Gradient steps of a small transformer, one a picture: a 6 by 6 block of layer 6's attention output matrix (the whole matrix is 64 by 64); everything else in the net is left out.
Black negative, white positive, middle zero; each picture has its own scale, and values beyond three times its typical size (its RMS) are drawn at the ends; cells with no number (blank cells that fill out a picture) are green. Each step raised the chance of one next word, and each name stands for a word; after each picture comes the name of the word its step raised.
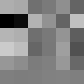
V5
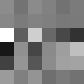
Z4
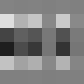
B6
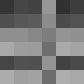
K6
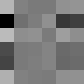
V5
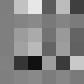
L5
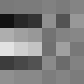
B6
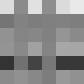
L5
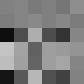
Z4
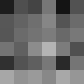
K6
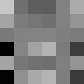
K6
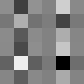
L5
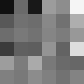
L5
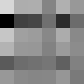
V5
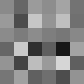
B6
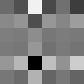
L5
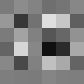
B6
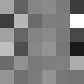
V5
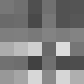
K6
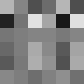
V5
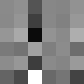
K6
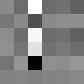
L5
